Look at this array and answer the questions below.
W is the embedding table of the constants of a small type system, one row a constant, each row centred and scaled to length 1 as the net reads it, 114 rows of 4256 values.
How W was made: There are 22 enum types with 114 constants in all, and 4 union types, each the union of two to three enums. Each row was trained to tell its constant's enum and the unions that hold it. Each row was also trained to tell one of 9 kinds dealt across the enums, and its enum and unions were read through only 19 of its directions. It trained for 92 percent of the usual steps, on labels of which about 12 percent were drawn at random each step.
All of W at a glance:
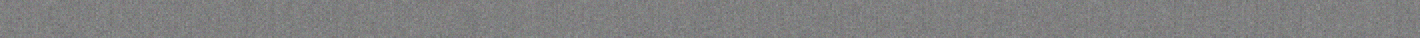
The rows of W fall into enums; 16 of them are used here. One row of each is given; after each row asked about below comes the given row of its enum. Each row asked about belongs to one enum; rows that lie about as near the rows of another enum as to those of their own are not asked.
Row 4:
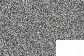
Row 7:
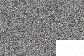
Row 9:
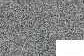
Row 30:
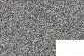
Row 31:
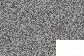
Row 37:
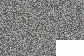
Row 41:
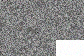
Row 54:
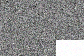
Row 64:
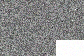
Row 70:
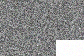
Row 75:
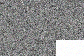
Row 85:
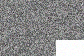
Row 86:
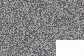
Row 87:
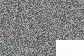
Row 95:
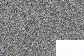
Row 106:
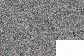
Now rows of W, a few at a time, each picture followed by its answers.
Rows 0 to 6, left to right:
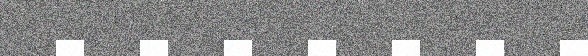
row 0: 54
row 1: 70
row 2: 9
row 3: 4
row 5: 106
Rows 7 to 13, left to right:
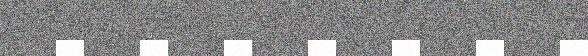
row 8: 41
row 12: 86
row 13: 41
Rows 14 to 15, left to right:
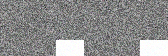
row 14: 64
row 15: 37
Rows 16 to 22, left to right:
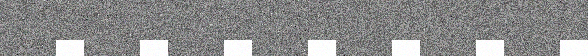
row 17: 87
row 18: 70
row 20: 9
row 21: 37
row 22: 64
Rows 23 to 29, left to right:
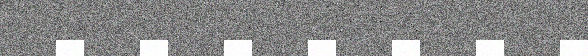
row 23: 64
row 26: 87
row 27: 106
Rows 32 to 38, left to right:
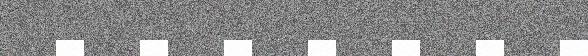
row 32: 85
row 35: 31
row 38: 31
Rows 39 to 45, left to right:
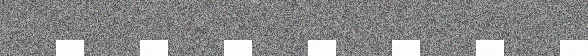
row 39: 30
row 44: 106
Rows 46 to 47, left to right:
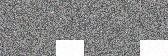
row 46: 37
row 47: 86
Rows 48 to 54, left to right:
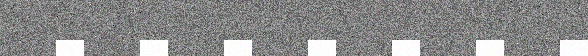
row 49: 54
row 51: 30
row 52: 106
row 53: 64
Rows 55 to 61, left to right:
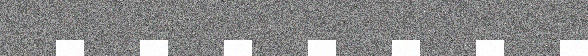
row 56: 87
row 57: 64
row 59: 106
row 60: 86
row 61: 70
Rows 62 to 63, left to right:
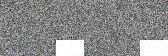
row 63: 85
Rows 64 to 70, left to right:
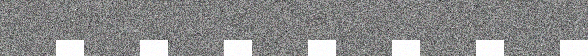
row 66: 37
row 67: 86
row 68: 4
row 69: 54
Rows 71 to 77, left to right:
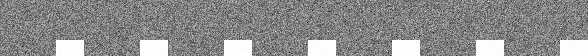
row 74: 37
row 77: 31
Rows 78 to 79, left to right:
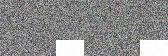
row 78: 9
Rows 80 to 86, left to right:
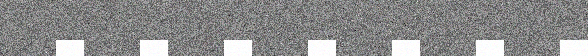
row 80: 85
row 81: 9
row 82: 9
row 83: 4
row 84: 31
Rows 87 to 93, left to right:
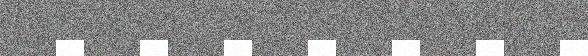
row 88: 86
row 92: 87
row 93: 86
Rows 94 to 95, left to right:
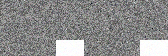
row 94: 54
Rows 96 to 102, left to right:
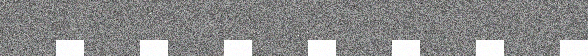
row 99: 9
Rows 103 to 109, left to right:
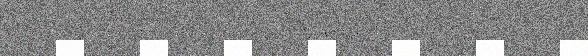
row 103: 54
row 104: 41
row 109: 37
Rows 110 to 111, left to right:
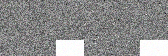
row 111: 64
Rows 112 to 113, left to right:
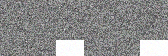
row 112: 70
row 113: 106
